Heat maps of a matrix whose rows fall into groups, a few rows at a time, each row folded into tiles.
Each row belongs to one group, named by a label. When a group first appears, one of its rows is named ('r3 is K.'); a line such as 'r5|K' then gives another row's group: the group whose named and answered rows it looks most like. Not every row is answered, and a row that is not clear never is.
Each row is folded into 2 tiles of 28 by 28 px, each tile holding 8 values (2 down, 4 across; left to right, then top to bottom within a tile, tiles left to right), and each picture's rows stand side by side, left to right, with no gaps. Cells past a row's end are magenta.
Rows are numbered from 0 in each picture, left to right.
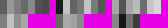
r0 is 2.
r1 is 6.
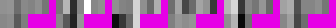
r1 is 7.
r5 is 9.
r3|6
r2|7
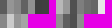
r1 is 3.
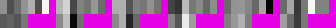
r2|9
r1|9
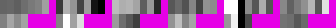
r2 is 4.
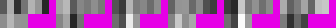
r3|2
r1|9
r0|6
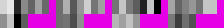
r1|7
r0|9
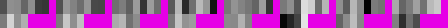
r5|7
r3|6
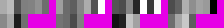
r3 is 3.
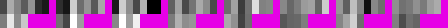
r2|2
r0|2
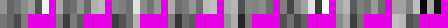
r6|9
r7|4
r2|7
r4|9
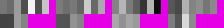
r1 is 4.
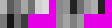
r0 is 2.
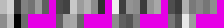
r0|9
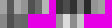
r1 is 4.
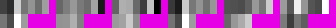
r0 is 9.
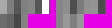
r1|6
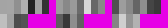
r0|4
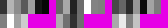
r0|2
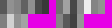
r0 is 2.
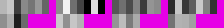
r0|9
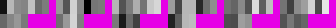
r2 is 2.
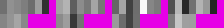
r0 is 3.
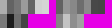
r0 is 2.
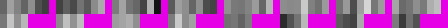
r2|3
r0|2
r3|2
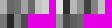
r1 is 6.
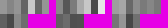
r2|9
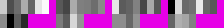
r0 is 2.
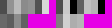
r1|6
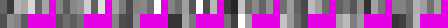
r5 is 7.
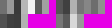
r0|7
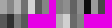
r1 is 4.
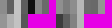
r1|7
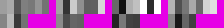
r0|9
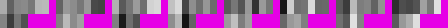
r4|4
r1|2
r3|9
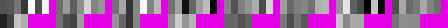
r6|3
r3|6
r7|6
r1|7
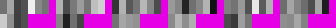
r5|3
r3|6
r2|6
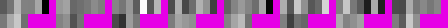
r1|9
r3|6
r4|3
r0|3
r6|3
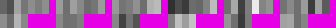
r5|4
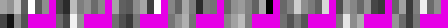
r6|2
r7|7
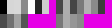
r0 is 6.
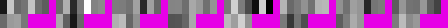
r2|4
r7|2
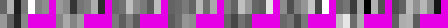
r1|6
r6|4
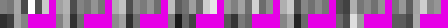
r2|9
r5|9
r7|7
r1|9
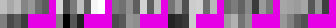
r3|7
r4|4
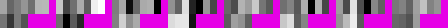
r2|6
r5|4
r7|7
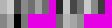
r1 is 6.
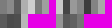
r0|7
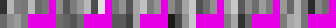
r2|7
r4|9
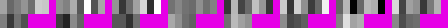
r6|6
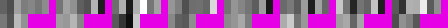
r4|3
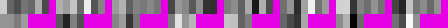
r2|9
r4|4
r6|9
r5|7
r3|2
